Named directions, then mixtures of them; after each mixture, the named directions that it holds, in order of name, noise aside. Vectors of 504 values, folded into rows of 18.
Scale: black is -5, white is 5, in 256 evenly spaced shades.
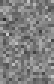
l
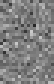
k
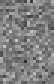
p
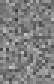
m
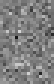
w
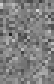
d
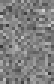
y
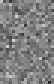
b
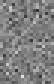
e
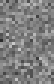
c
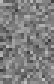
b, c, p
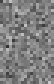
b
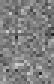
w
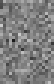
b, d, e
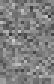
d, l, w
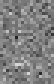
w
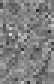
d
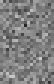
b, p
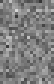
b, d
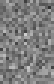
m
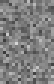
k, l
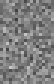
m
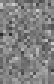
d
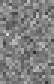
e, l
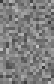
b, m, p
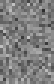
d, m, y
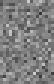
d, p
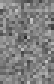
d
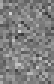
b, d, w
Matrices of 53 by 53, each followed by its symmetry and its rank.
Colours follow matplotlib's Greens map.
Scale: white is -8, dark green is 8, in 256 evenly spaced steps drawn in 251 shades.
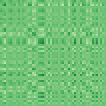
symmetric, rank two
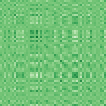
symmetric, rank three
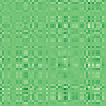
antisymmetric, rank two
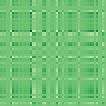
symmetric, rank one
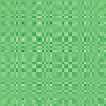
symmetric, rank two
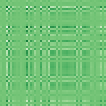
symmetric, rank one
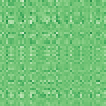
neither, rank three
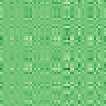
neither, rank two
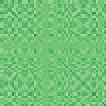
symmetric, rank three
